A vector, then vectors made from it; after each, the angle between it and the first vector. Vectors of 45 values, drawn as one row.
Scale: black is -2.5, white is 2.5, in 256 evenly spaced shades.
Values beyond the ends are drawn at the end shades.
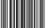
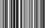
partly aligned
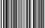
orthogonal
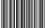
nearly parallel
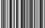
nearly parallel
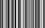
nearly opposite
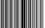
partly aligned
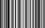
nearly opposite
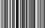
partly aligned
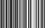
orthogonal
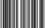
partly aligned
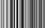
partly aligned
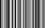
nearly opposite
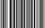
nearly parallel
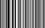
nearly opposite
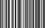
nearly opposite
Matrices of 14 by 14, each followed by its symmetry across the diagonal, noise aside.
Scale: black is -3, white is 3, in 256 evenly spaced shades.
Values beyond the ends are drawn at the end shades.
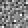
symmetric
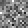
symmetric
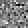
neither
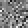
antisymmetric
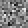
antisymmetric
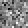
neither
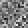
symmetric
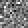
neither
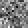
neither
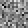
neither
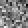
antisymmetric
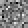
symmetric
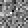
antisymmetric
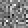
neither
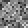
symmetric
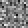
antisymmetric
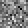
neither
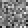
antisymmetric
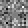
antisymmetric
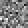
neither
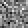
antisymmetric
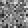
antisymmetric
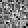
symmetric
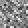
symmetric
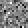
neither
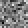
neither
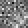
symmetric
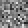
antisymmetric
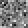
symmetric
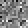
symmetric
